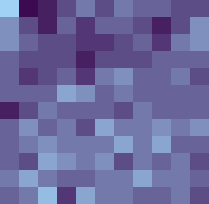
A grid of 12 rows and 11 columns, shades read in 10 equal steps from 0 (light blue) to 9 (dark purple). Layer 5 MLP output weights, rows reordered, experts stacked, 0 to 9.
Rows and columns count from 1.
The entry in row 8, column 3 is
5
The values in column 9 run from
2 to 8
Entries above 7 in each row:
2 2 0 1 0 0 1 0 0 0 0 0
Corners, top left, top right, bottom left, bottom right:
0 6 5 6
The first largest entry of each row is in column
2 3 5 5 2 1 1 5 1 2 4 4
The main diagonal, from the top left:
0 6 6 6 7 5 6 4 2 4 5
